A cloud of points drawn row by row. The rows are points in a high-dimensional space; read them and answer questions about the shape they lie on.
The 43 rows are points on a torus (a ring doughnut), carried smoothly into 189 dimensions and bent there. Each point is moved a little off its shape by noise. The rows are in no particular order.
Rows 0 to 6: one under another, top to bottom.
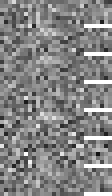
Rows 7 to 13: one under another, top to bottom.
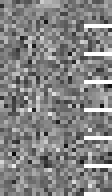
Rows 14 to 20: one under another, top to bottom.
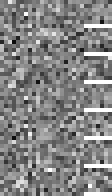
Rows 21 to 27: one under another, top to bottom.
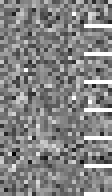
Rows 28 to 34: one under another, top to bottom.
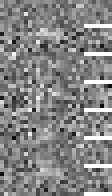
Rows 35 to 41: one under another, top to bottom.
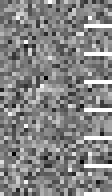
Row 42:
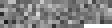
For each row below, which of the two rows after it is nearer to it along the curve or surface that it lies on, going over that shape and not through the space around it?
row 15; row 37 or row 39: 37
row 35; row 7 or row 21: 21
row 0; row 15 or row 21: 15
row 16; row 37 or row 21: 37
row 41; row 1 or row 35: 35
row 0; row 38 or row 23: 38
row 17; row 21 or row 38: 38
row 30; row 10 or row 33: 10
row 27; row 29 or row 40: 29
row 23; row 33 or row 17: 33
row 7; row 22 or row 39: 39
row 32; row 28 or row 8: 8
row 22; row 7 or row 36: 36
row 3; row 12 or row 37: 37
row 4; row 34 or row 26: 26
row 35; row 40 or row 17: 40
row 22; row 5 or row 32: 5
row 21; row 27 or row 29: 29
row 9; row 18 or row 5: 5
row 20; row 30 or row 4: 4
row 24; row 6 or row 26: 26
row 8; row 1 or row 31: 31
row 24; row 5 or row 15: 15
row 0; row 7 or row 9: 7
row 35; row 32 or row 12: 12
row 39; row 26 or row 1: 1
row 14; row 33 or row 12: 33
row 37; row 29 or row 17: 29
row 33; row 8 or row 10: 10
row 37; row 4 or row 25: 4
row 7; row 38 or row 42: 42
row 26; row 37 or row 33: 37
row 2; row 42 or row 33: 42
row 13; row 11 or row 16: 11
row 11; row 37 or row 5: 37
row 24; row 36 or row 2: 2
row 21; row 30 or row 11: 11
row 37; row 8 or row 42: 42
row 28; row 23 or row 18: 23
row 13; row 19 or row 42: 42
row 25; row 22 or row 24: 22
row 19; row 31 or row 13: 31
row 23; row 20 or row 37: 37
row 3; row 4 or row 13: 4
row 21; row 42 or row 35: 35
